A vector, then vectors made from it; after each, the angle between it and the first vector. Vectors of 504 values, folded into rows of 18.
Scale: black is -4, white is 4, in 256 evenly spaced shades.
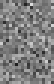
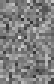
partly aligned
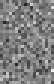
nearly parallel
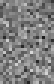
partly opposed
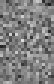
orthogonal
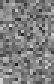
partly aligned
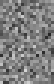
partly aligned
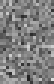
orthogonal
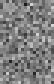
nearly parallel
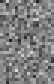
orthogonal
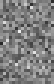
nearly opposite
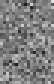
nearly parallel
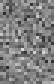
partly opposed
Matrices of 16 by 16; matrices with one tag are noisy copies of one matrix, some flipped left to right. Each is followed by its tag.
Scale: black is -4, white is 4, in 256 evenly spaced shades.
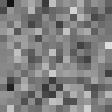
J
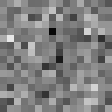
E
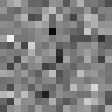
E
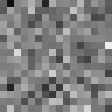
J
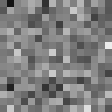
J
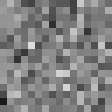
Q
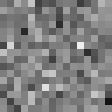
Q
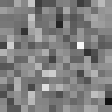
Q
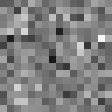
E
